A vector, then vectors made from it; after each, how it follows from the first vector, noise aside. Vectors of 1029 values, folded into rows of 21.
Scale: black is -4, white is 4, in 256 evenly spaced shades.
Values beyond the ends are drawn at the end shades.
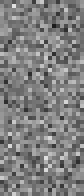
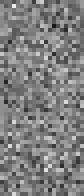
copied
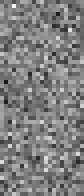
copied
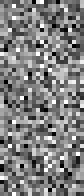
scaled up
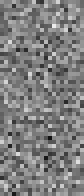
negated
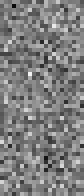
negated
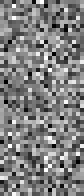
scaled up
